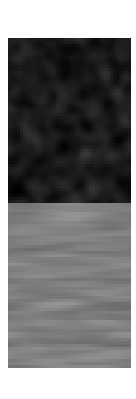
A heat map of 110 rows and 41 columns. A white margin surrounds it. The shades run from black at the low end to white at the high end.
It is made of 2 by 1 panels. Panel 1,1: very low, blotchy, faint in contrast. Panel 2,1: middling, streaked across, faint in contrast.
